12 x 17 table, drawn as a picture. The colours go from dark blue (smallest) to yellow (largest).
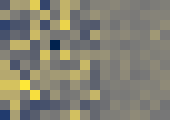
Odd rows or columns: none. Seam: vertical, 60% of the way across, the right part calmer. Mirror symmetry: none.
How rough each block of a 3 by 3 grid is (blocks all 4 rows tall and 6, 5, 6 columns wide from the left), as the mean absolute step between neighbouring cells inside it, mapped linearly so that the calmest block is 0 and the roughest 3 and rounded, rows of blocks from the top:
3 2 0
3 2 0
3 2 0
